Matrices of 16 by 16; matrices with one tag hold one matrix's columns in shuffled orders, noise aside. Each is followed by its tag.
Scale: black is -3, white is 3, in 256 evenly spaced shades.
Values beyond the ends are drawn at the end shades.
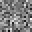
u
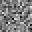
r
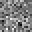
u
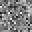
r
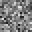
r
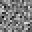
r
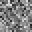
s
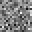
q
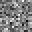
u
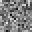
s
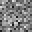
u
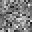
u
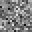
q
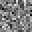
s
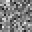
s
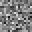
r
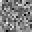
s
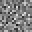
r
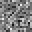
u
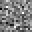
q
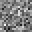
q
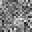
u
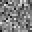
s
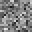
u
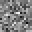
r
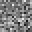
u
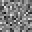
r
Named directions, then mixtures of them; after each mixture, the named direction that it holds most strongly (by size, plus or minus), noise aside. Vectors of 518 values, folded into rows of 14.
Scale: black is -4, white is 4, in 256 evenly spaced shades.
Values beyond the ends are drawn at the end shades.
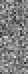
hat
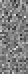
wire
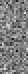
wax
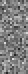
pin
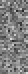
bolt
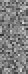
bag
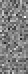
wire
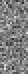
wax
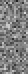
wax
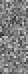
hat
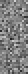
bolt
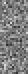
pin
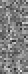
bolt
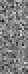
hat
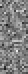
bolt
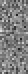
pin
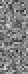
wax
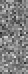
hat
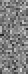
bag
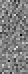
wire
